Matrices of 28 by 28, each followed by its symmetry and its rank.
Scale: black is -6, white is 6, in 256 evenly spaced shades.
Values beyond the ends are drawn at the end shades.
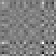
symmetric, rank two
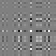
symmetric, rank one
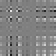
symmetric, rank one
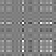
symmetric, rank one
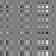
neither, rank one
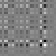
symmetric, rank one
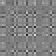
symmetric, rank two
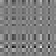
neither, rank one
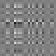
neither, rank one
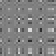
symmetric, rank two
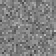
neither, full rank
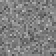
neither, full rank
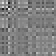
symmetric, rank two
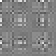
symmetric, rank two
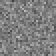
neither, full rank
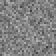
neither, full rank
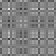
symmetric, rank one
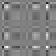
symmetric, rank one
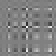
symmetric, rank one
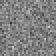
neither, full rank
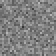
neither, full rank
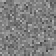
neither, full rank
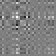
symmetric, rank two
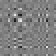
symmetric, rank two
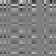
neither, rank one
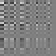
neither, rank one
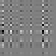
neither, rank one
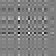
neither, rank one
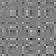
symmetric, rank two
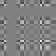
symmetric, rank one
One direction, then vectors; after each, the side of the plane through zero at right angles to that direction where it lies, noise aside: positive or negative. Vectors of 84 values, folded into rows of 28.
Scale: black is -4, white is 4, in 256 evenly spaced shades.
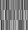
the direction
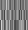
negative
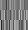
positive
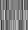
positive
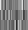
negative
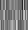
positive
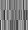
negative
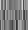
negative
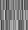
positive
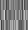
positive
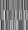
positive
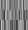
negative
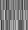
positive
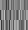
positive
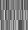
positive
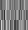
negative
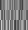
negative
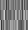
positive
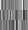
negative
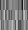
positive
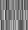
positive
